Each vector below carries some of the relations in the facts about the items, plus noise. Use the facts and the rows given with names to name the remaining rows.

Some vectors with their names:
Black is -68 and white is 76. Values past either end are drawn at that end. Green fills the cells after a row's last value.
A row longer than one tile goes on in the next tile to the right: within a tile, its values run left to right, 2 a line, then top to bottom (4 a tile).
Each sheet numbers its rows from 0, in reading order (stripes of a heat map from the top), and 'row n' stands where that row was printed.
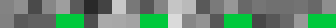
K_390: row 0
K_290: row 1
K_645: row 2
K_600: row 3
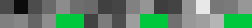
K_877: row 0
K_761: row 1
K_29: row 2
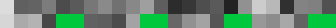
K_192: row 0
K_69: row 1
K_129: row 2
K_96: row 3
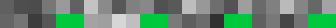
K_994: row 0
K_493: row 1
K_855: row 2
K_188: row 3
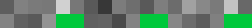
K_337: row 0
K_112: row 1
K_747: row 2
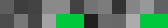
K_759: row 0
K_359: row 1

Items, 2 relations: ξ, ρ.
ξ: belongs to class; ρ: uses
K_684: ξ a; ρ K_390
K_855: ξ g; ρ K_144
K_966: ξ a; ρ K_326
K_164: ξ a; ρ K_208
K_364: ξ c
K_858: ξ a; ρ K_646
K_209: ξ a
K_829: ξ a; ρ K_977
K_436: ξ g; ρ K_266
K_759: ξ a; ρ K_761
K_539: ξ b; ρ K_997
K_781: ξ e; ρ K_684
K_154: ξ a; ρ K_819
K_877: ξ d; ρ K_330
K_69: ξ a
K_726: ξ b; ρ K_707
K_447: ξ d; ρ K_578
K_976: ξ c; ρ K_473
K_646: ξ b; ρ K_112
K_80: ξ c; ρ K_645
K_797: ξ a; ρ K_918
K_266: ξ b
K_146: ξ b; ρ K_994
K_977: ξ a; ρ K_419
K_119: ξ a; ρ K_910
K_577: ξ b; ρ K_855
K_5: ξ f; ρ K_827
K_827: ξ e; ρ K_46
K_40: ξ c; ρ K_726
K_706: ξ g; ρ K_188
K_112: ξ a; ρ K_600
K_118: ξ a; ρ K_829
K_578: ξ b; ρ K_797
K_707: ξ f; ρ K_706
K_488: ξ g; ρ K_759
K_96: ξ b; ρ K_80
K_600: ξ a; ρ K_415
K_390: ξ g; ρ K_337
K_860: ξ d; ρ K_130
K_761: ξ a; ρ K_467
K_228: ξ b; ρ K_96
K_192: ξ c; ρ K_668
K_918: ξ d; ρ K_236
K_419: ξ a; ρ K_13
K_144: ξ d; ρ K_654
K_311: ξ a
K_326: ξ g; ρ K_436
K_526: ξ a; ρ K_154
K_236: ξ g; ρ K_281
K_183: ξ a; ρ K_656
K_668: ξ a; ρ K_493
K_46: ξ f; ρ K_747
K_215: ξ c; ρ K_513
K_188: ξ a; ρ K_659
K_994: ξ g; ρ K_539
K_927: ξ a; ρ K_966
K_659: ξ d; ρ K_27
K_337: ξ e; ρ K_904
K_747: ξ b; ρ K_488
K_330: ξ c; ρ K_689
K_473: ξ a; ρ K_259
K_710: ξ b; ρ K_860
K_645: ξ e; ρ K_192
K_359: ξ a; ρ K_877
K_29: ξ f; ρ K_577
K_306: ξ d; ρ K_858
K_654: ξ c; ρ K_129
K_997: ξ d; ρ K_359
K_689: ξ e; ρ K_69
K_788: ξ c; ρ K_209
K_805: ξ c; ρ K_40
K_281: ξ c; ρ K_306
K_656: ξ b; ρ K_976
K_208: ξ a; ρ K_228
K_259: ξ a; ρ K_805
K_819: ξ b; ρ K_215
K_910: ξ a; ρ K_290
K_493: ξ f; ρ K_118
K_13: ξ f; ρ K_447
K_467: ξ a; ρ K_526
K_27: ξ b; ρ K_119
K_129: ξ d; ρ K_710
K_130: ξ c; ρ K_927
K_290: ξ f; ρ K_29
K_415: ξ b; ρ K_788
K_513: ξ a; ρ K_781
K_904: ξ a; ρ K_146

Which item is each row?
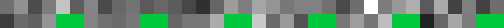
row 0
K_819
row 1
K_797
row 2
K_997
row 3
K_578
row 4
K_707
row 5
K_927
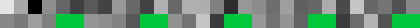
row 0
K_668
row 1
K_659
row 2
K_654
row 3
K_281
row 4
K_710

